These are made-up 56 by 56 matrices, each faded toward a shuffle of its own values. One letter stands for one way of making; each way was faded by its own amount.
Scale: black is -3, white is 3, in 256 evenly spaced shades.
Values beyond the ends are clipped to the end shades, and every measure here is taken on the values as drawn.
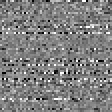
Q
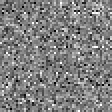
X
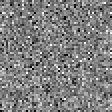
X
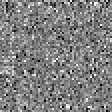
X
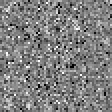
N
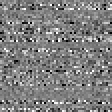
Q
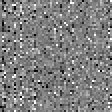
N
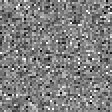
X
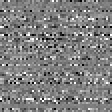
Q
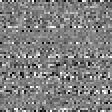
Q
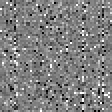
N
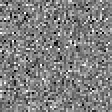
X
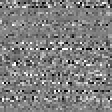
Q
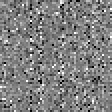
N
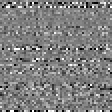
Q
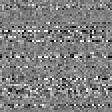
Q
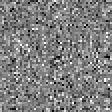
X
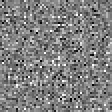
X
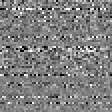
Q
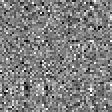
X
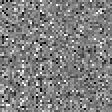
N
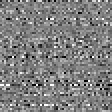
Q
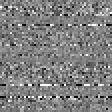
Q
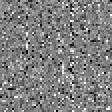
N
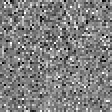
X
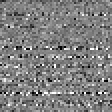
Q
